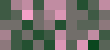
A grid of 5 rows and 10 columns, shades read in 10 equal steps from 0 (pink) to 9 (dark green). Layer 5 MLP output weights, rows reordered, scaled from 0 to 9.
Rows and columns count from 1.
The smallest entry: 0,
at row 2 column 3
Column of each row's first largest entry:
8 1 3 4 9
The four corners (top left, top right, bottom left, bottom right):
7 2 4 6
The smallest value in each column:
3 3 0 5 2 1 5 1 2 2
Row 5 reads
4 7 8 5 8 1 6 1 9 6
